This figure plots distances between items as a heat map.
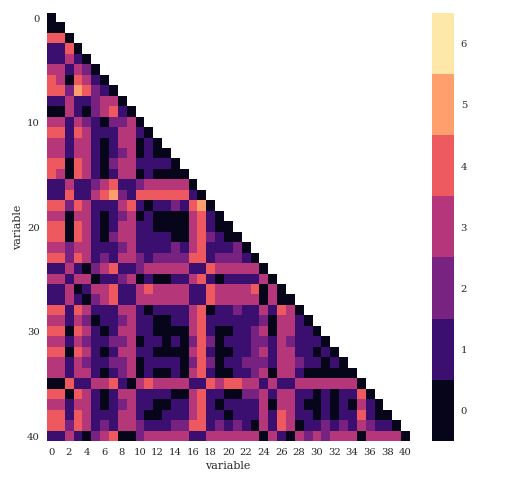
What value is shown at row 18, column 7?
1
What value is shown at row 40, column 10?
2
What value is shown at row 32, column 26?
3
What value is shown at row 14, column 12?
1
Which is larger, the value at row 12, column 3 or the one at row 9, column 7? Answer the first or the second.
the second
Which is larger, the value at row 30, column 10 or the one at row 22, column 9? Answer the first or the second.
the second
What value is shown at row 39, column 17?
4
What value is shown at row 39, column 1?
4
